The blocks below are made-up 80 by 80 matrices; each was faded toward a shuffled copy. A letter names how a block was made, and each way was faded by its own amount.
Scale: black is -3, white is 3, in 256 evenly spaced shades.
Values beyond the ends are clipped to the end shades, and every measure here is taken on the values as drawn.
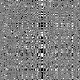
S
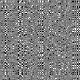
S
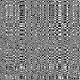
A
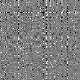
S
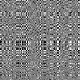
A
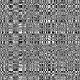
A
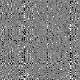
S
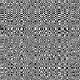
A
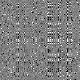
S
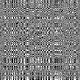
A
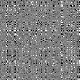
S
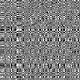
A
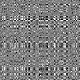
A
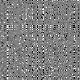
S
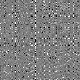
S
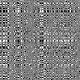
A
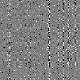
S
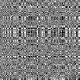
A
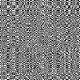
A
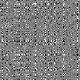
S
